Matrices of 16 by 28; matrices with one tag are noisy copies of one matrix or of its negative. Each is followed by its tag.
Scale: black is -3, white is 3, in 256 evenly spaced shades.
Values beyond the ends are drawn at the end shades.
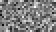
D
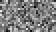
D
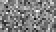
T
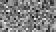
T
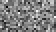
T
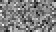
D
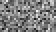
T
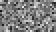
D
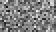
T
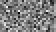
T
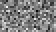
T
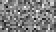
T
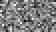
D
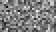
T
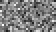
D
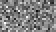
T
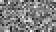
D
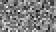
T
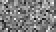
T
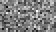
T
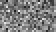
T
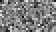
D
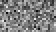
T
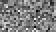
T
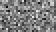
T
